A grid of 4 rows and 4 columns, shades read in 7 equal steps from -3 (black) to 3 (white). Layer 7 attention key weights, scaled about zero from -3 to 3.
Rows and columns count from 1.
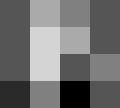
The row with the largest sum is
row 2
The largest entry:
2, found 2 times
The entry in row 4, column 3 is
-3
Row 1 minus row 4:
1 1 3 0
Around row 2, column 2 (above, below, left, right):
1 2 -1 1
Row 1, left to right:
-1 1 0 -1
